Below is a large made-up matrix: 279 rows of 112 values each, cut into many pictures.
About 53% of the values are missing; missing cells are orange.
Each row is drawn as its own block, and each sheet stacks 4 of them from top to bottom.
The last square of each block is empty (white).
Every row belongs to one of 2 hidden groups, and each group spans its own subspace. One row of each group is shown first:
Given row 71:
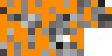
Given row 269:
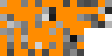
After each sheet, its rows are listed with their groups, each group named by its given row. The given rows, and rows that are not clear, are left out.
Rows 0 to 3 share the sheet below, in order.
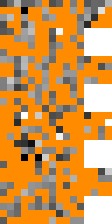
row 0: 269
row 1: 269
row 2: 269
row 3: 71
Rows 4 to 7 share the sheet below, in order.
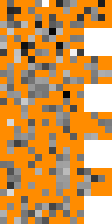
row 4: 71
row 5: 71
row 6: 71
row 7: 269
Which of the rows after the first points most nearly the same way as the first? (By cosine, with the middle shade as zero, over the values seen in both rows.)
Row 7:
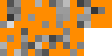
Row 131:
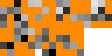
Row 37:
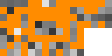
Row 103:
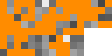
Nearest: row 37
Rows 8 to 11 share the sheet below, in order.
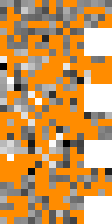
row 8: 269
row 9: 269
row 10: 269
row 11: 71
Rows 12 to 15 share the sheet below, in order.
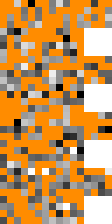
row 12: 71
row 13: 269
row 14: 269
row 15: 71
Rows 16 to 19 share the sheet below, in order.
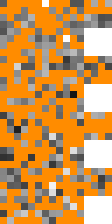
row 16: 71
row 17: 269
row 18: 269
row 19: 269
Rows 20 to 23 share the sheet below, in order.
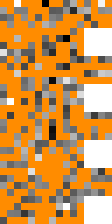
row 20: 71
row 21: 269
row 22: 269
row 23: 71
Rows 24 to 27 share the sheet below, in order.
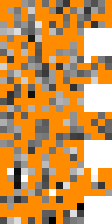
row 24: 269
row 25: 269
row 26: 269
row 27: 269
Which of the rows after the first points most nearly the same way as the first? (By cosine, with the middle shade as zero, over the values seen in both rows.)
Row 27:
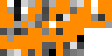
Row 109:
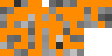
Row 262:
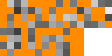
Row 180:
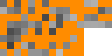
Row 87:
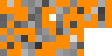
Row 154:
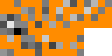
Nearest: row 262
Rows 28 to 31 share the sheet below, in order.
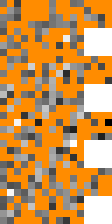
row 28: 71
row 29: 269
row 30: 269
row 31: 269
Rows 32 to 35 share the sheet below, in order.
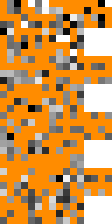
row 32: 71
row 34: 269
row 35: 269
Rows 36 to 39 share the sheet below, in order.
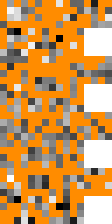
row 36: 71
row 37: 71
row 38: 269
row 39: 71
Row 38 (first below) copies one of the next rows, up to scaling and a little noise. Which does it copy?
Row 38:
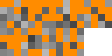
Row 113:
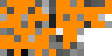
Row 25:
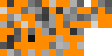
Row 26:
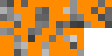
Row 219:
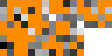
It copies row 26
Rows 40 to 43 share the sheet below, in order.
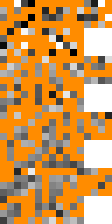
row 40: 71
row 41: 71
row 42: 71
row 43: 71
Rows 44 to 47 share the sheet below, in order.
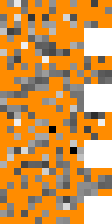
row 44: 71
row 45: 71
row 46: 269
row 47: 71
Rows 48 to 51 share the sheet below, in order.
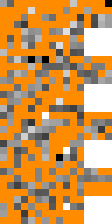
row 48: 71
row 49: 71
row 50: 71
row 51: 71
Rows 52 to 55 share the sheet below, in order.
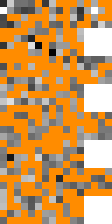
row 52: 269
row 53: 269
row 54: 269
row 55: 269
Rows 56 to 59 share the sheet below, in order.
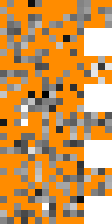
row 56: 71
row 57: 269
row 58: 269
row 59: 269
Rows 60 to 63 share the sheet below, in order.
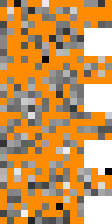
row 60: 71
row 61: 71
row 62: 71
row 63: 71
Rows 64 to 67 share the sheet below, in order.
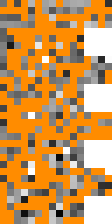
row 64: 269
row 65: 71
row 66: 71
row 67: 71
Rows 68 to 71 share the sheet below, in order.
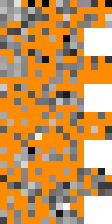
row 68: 71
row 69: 71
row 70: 269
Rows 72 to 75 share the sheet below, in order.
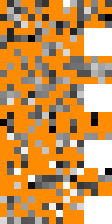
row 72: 269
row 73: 269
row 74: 269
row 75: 71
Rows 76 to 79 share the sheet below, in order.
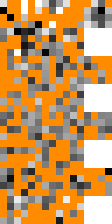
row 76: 269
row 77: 269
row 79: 71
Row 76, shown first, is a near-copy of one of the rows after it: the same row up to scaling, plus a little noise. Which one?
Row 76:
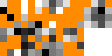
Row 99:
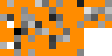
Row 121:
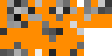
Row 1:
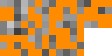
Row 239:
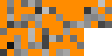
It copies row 1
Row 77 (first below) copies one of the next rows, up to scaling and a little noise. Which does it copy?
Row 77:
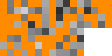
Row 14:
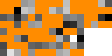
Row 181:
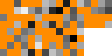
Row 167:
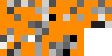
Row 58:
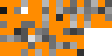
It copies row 181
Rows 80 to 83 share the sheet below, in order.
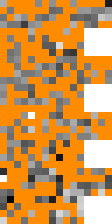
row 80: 71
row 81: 269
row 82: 71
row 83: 269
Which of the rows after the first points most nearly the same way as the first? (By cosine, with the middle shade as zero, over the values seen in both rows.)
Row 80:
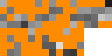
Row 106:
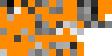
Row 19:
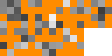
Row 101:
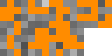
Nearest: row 106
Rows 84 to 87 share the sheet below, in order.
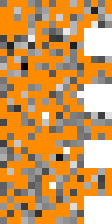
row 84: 269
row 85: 269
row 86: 71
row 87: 269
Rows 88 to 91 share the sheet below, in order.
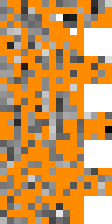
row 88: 269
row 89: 269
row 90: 269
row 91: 71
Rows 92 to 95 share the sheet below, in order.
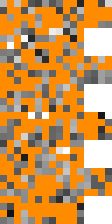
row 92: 269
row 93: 71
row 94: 71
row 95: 269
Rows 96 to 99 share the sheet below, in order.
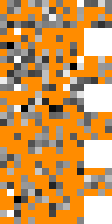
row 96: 269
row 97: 71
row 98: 269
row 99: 269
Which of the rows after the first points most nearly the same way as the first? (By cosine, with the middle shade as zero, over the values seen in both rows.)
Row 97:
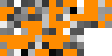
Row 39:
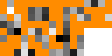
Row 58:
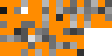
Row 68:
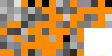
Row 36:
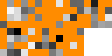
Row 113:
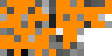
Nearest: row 113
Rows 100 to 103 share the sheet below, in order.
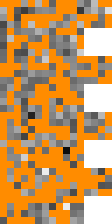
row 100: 269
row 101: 71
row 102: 71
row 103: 71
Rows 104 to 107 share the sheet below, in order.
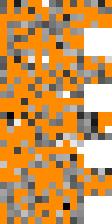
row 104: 71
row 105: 71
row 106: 269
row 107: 71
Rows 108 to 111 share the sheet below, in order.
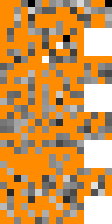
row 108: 71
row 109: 71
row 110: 269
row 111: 269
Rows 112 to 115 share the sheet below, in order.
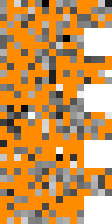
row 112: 71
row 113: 269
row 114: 71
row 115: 269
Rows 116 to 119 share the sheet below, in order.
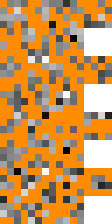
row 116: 269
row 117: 71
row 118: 71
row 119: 71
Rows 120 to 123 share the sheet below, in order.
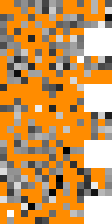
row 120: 269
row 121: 269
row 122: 71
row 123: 269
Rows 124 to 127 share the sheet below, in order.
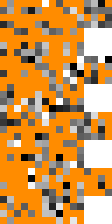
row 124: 71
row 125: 71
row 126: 71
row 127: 71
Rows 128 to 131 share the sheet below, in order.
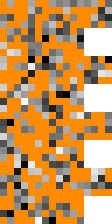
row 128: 269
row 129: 71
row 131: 269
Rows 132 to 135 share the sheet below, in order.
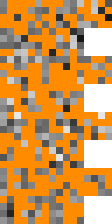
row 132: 269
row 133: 269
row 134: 71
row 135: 269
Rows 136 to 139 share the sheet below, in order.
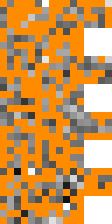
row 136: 71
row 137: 71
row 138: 71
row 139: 71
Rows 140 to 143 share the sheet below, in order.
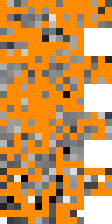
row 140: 269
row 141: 71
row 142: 71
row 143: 269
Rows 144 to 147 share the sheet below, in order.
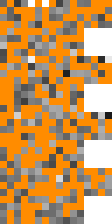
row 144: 71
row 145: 71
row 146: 71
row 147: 269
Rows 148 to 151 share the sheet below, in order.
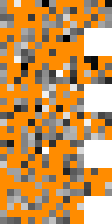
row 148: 71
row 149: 269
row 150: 269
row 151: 269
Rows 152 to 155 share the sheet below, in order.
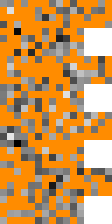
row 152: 71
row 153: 71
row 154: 269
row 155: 269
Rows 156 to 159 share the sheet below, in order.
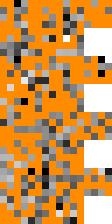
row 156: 71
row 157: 71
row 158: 269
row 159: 71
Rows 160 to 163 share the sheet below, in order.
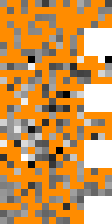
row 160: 71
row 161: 71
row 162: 71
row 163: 71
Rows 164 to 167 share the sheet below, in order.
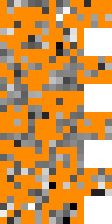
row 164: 269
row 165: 269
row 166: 71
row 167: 269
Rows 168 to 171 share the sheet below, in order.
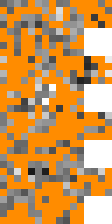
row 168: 269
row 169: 269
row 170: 71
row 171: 71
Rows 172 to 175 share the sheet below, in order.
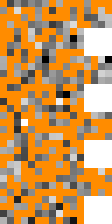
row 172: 269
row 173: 71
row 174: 269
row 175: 71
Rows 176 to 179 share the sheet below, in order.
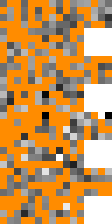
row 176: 269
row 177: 269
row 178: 71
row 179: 71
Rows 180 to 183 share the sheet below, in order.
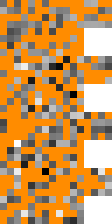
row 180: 269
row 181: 269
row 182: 71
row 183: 71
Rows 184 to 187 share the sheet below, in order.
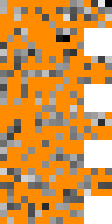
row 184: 71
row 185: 71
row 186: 269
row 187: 269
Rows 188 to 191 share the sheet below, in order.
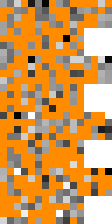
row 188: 71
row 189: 71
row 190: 71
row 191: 71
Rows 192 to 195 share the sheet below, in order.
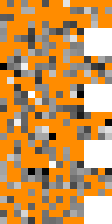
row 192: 269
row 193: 269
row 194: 269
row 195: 71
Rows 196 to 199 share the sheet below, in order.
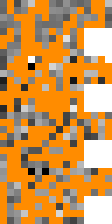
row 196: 71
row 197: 71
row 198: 269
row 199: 71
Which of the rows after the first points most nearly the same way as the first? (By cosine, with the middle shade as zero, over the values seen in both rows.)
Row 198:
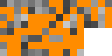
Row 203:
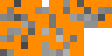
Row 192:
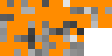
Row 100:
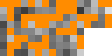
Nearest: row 100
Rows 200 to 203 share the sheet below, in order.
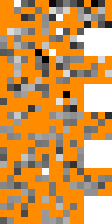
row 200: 269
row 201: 71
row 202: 71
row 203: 71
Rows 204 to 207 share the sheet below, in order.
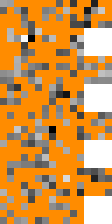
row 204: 269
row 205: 71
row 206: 269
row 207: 269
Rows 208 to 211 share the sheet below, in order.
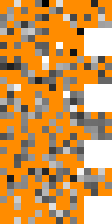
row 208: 71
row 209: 71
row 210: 71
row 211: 71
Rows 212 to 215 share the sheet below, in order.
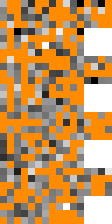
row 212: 269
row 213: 269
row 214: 269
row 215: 71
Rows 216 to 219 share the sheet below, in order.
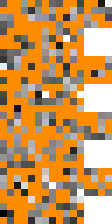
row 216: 71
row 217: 269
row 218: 269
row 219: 269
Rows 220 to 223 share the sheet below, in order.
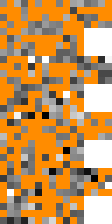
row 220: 71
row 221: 71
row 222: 71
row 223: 269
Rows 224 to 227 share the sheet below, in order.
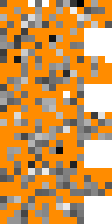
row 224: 71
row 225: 71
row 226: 71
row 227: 71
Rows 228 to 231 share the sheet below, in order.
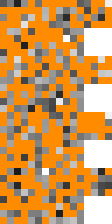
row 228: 71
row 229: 71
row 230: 71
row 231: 71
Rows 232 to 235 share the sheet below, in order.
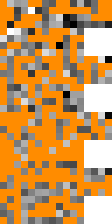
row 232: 269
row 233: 71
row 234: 71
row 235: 71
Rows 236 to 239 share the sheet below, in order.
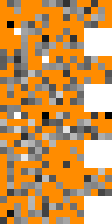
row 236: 269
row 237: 71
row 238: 71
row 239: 269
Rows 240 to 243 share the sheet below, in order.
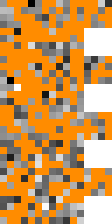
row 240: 71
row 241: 269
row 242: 269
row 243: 269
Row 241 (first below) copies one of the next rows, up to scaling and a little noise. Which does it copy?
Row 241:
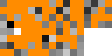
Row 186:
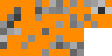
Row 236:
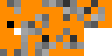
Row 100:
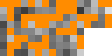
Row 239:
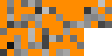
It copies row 236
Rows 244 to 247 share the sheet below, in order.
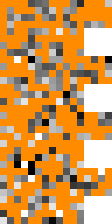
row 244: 269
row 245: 71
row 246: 71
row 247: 71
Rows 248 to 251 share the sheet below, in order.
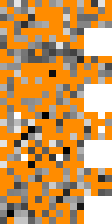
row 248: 71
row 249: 269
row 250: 71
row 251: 269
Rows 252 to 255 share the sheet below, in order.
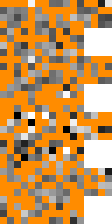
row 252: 71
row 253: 71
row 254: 71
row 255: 71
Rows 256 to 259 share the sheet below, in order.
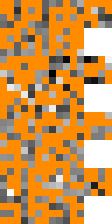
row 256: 269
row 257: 269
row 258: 269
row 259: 269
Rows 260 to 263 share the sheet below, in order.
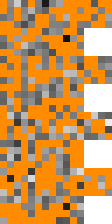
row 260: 71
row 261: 269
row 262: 269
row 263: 71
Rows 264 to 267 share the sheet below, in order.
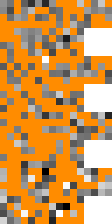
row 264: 71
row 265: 71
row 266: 71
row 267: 71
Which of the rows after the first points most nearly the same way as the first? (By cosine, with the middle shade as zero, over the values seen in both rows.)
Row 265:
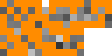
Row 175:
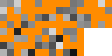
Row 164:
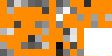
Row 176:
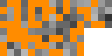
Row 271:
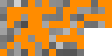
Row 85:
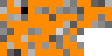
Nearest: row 176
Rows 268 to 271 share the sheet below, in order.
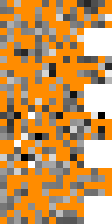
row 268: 269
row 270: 71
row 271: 71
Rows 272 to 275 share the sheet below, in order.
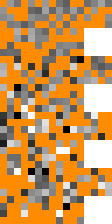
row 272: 269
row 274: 71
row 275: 71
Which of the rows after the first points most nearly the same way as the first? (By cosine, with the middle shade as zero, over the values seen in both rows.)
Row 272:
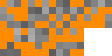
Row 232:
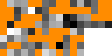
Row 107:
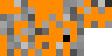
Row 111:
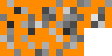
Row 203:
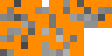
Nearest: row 232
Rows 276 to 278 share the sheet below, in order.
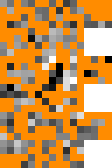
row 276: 269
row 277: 269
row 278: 71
